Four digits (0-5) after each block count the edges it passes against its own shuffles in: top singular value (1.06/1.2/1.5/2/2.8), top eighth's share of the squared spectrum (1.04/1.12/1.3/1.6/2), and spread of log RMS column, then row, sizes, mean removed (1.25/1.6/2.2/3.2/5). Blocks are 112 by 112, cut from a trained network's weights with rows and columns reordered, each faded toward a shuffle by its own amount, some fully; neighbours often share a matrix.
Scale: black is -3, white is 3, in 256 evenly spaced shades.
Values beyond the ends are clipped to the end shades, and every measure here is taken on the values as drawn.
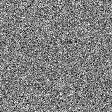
2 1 0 0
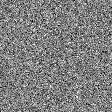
0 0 0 0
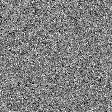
0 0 0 0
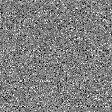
3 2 0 2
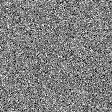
1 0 0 0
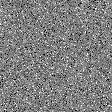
0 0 0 0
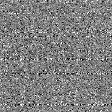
4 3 0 3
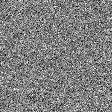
0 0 0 0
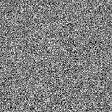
3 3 1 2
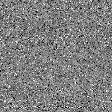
3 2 0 2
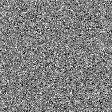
2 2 0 2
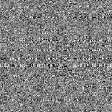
4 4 1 3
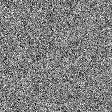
1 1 0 0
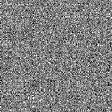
4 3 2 2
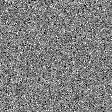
1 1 0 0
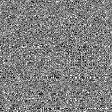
3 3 0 3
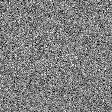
1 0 0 0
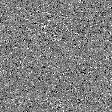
2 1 0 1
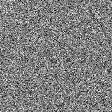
3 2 0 1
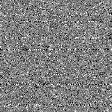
4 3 0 3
